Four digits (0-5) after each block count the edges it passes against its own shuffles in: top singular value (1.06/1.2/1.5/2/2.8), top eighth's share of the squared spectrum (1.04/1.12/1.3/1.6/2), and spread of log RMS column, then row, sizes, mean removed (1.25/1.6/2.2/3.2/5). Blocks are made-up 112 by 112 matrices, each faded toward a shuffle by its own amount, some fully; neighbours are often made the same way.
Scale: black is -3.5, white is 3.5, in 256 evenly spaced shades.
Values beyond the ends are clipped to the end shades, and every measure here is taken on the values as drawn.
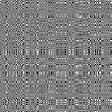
5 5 4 4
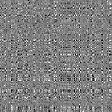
5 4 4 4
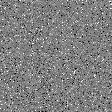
2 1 0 0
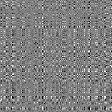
5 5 4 4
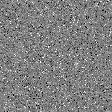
3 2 0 0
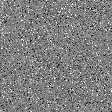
2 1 0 0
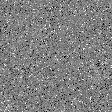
2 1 0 0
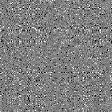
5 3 2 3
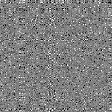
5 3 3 3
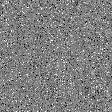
3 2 0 0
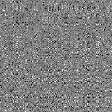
5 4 3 3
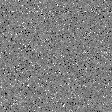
1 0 0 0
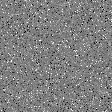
0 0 0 0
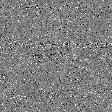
1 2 0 2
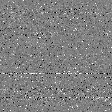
3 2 0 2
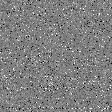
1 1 0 1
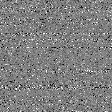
2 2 0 3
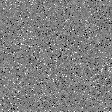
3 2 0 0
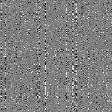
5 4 3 2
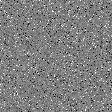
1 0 0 0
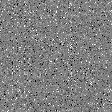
3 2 1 0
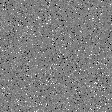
0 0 0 0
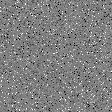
0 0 0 0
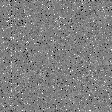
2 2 1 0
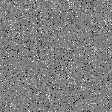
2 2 1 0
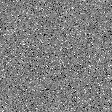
0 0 0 1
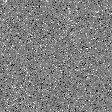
0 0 0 0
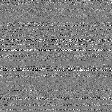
2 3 0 4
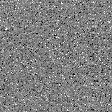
3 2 1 1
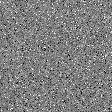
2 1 0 0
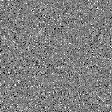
4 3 2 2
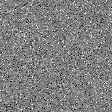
2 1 0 0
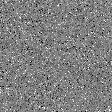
0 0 0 0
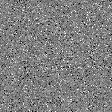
3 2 0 1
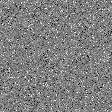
1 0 0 0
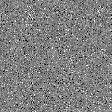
4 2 1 1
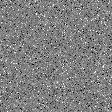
0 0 0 0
